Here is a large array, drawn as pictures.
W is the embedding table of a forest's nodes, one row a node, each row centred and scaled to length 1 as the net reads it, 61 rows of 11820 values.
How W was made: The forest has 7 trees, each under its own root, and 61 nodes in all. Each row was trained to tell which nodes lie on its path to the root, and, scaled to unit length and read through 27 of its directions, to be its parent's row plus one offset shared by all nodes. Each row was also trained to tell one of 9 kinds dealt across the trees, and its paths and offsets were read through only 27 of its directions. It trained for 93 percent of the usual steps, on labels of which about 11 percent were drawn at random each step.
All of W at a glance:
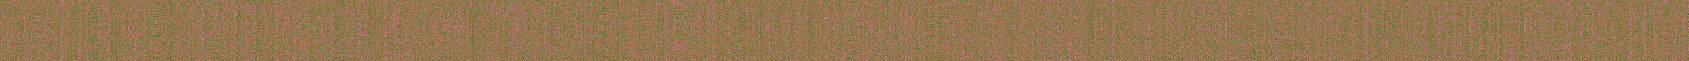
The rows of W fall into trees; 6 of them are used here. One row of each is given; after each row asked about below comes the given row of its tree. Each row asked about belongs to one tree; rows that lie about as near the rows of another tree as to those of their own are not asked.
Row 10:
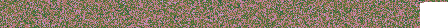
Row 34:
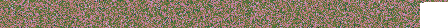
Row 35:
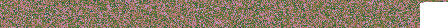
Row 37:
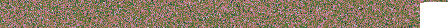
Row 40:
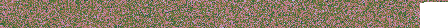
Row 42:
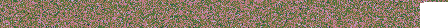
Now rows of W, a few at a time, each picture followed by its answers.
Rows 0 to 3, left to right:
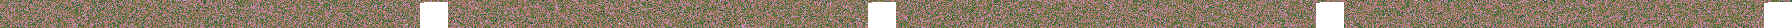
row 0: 37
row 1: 35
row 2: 40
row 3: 35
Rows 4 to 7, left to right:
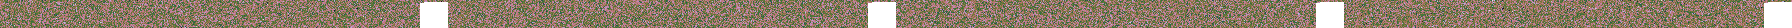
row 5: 37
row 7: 37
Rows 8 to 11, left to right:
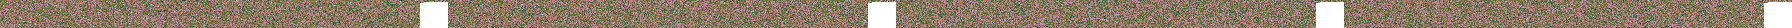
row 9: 40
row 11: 34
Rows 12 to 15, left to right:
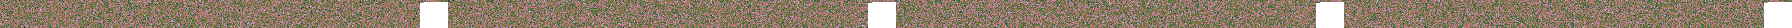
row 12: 37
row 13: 34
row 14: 34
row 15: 37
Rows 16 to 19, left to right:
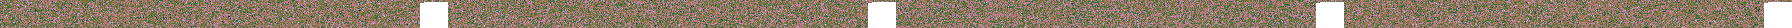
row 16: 35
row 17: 42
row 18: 34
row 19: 37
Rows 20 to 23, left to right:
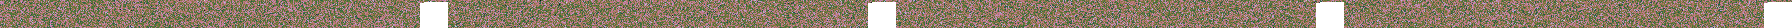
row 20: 40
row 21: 40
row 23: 10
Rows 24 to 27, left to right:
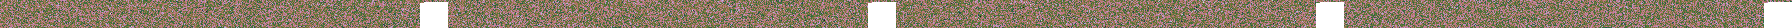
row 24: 34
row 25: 37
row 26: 35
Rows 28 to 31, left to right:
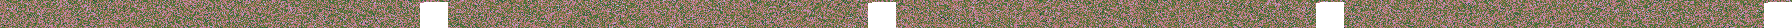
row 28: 37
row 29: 42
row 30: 34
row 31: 10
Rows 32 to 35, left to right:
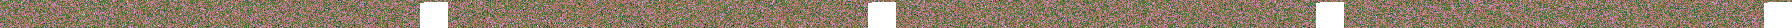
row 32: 34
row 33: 42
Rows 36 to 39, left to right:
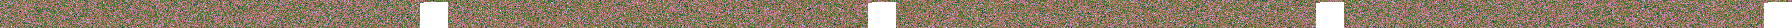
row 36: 35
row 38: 34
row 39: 10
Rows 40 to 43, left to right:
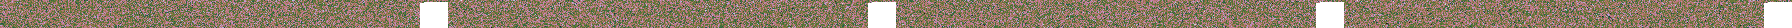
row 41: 34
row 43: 34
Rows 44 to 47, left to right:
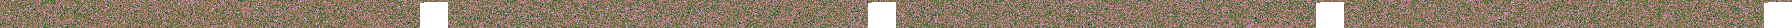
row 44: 40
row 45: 35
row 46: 40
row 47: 10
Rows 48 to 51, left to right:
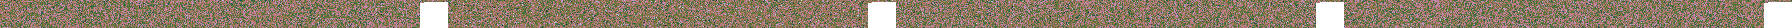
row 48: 40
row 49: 37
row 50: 42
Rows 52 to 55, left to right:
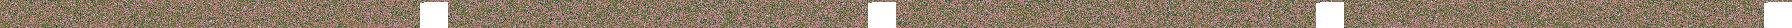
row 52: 40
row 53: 35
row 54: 10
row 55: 37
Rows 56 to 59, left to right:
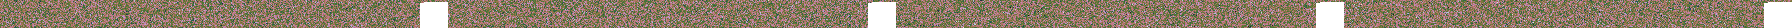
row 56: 34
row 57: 35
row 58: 35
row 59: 34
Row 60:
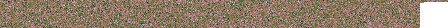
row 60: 40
